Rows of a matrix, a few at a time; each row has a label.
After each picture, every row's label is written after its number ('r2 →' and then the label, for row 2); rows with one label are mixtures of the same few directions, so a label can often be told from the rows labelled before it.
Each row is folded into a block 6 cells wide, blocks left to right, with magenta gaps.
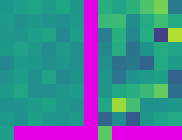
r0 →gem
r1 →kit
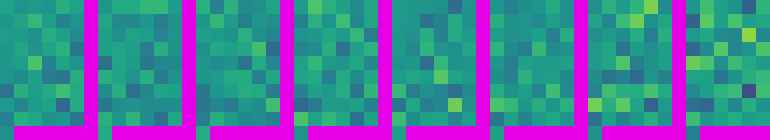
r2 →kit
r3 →gem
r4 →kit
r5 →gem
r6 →kit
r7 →gem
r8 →kit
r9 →gem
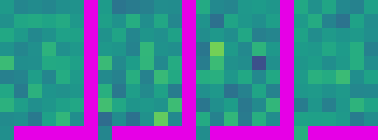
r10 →gem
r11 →gem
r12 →gem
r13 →kit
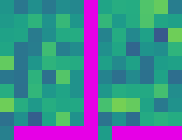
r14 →gem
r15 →kit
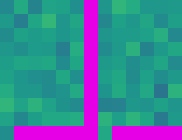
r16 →kit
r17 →gem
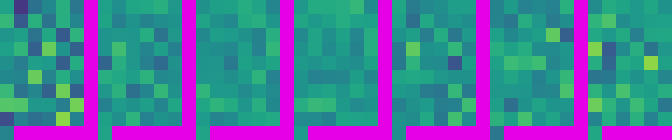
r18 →gem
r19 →gem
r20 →kit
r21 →kit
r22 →gem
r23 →kit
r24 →gem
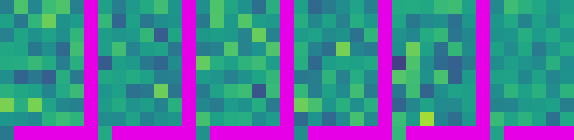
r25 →kit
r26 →gem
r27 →gem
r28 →gem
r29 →gem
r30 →gem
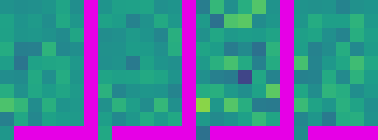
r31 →gem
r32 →kit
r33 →kit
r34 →gem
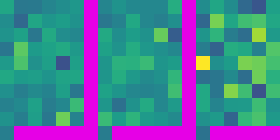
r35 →gem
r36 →kit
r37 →gem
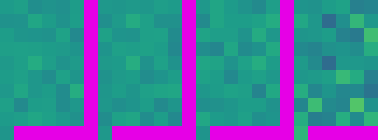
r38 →kit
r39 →kit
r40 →gem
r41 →kit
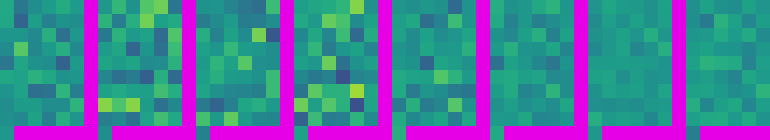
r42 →gem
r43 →kit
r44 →kit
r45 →kit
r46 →kit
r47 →gem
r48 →gem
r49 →kit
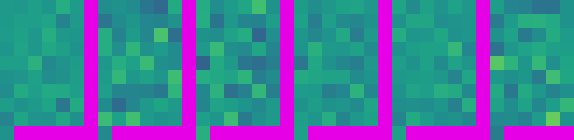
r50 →kit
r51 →kit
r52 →gem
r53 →gem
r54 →kit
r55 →gem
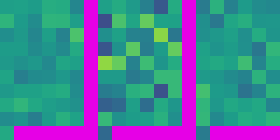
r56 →kit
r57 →gem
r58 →kit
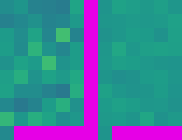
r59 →kit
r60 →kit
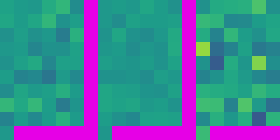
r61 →kit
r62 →kit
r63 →gem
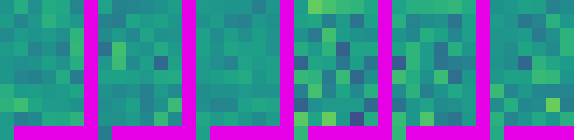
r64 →kit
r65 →gem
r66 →kit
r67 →gem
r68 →gem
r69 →kit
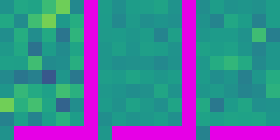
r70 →kit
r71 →gem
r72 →kit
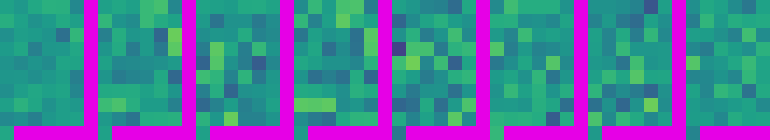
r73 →kit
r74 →kit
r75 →gem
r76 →kit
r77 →gem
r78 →gem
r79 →kit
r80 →gem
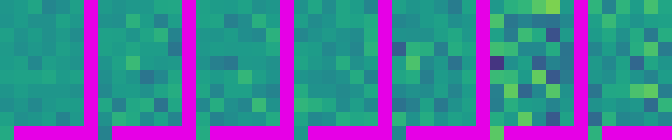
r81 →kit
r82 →kit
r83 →kit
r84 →kit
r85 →gem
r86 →gem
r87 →kit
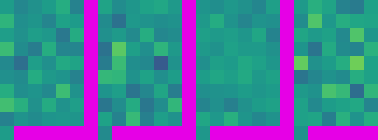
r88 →gem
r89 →gem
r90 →kit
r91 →gem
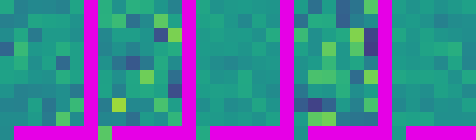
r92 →gem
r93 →kit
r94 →kit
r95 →kit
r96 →kit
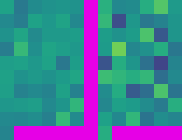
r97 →gem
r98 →gem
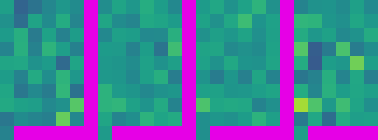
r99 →gem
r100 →kit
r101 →kit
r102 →gem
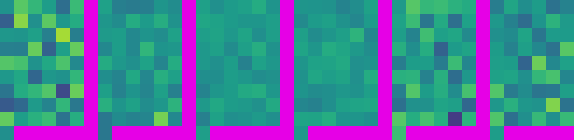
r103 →gem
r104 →gem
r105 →kit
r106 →kit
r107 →gem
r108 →kit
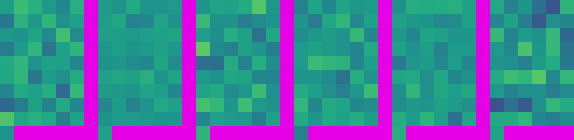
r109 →gem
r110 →kit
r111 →gem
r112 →kit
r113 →gem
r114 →kit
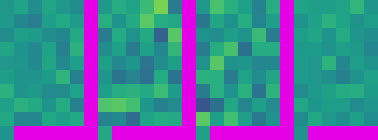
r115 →kit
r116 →kit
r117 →gem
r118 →kit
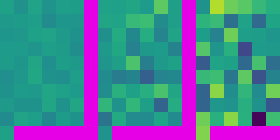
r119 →kit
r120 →kit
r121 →gem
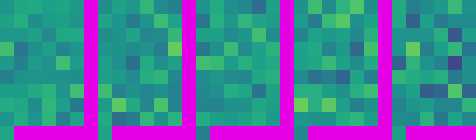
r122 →gem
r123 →kit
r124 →gem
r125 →kit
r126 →gem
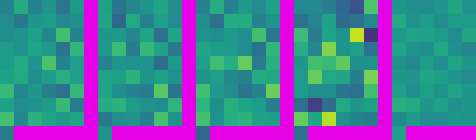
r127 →kit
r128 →gem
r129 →kit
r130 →kit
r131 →gem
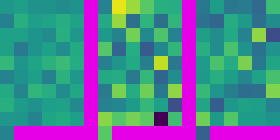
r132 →gem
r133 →gem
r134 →kit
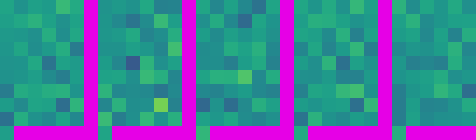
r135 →kit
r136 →kit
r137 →kit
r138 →kit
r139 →kit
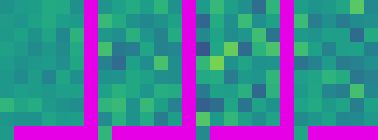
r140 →kit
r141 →gem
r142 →gem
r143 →gem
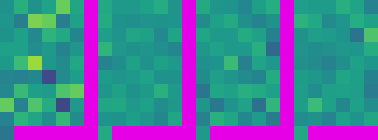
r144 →kit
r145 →gem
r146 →kit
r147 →kit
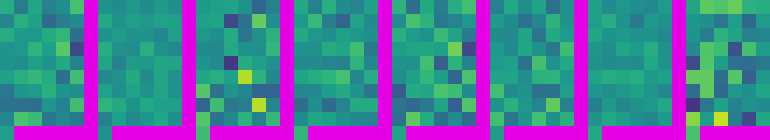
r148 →kit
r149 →gem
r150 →kit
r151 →kit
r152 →kit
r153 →kit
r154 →kit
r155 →gem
